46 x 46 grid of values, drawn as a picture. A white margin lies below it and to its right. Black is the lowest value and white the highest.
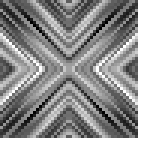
On average the colour sits 50% of the way up the scale. There is no overall slope. Its left and right halves mirror each other, and so do its top and bottom.
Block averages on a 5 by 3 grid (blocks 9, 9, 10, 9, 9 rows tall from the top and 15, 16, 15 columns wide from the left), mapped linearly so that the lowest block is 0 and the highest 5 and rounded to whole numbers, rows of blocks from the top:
0 2 0 | 3 4 3 | 5 4 5 | 3 4 3 | 0 2 0
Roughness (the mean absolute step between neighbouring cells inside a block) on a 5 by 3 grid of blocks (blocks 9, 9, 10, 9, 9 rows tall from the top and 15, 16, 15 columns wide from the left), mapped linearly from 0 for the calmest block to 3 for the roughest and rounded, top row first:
222 / 232 / 202 / 232 / 222
